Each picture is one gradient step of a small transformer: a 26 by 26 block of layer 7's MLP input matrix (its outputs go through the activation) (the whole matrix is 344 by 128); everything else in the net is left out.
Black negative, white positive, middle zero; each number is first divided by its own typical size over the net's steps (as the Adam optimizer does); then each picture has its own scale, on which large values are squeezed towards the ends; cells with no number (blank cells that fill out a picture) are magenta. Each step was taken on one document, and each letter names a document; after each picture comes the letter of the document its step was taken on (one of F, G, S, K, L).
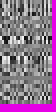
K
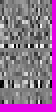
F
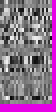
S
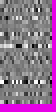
F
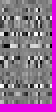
F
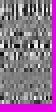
S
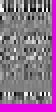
S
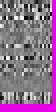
S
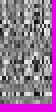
K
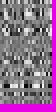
K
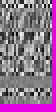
S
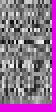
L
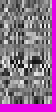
K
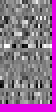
F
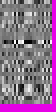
L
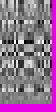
L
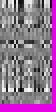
L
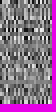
K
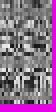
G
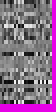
G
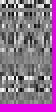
L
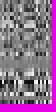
G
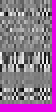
K
